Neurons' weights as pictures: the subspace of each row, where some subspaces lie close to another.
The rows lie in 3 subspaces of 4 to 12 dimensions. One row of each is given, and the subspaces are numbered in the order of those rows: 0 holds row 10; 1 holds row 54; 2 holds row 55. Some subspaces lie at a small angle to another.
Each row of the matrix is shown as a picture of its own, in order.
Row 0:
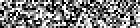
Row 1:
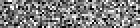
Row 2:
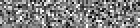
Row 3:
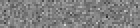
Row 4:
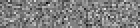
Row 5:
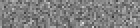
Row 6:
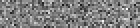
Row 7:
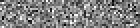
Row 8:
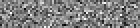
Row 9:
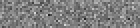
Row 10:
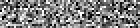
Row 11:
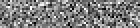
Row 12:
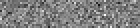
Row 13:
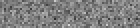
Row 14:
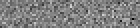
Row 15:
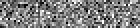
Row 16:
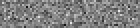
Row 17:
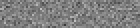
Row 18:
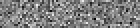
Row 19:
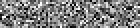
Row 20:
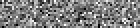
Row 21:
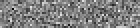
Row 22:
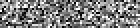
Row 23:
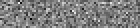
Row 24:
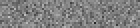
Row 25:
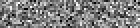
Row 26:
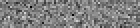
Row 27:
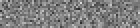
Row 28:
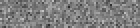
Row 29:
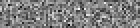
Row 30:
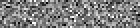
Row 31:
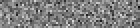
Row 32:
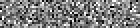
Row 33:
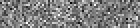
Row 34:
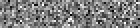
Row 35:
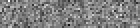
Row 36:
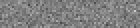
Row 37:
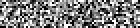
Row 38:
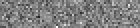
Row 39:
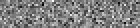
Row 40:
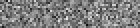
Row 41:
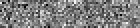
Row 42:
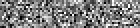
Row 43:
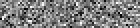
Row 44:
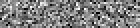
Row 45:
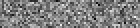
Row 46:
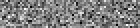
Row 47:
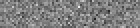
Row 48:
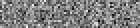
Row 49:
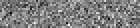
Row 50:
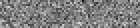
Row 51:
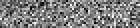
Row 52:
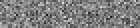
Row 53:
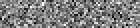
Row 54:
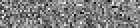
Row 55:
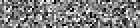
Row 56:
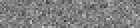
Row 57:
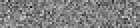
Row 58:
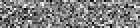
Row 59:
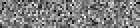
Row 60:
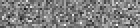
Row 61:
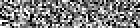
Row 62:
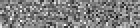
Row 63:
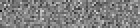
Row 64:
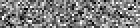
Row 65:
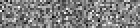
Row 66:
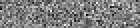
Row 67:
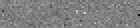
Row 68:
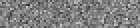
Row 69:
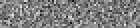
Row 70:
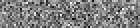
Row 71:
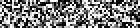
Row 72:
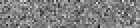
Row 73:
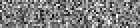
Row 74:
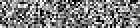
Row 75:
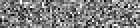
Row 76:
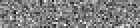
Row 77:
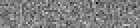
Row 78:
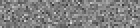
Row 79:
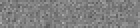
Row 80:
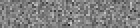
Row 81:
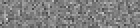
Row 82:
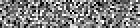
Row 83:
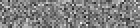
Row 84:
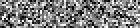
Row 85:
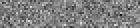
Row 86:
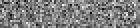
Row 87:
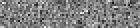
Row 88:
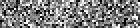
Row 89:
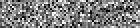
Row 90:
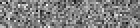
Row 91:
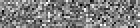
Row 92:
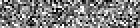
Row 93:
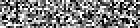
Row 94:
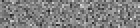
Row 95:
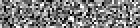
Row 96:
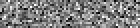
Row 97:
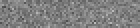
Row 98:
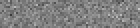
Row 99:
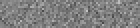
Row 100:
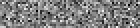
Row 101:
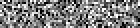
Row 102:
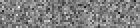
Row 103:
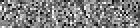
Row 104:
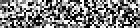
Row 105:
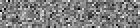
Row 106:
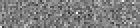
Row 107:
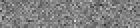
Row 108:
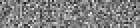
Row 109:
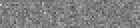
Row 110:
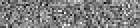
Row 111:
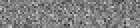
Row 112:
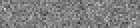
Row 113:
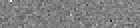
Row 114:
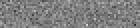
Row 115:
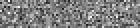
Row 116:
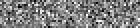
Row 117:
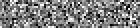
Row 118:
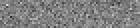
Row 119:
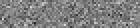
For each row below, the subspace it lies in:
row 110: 0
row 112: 2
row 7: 1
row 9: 2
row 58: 2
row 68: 2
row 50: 2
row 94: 2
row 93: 0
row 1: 2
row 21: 2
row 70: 2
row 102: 1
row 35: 0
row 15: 0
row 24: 2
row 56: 1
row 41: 0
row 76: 2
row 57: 2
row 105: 1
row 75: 2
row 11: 0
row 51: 0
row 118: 1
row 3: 2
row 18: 2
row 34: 0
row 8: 2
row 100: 0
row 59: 1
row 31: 1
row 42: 0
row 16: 2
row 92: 2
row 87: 1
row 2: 0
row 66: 1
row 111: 1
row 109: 2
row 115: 0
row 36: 2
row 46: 0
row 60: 0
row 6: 2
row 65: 1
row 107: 1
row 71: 0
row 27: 1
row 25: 0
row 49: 0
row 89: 2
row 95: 2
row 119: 0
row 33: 2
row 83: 1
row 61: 2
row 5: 2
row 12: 0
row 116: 0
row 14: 0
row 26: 2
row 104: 2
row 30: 1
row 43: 0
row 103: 1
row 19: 1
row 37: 2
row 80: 1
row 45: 2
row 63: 1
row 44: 0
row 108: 2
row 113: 2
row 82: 1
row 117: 2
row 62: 2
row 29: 1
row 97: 2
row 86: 2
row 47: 2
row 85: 0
